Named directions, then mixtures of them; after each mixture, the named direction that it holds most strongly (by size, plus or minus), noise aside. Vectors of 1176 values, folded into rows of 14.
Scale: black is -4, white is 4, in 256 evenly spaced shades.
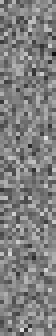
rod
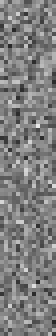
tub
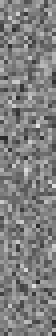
tub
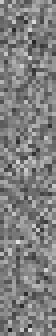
rod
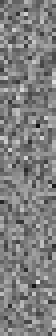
tub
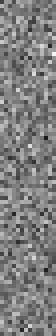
rod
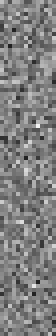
tub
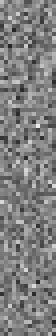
tub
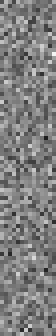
rod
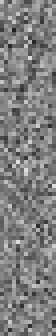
tub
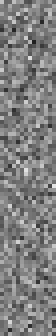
tub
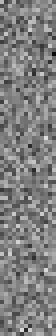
rod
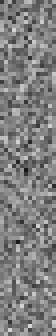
tub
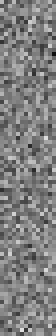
rod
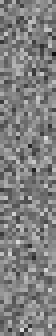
rod
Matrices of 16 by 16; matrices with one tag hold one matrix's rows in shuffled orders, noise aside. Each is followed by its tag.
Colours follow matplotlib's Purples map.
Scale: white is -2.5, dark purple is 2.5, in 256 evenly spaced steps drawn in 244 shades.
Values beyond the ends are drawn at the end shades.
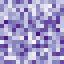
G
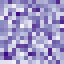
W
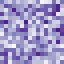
G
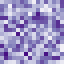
G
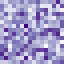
G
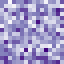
G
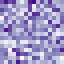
W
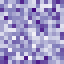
G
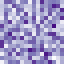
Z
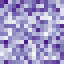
G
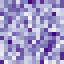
Z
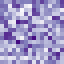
W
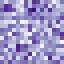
W
